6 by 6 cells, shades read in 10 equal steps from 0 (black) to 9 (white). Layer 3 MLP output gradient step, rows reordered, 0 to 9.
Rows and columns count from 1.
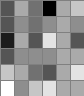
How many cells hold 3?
6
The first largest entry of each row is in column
6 5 4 5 6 1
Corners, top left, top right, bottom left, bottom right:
3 7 9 6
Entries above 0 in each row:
5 6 6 6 6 6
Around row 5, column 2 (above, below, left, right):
5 5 7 4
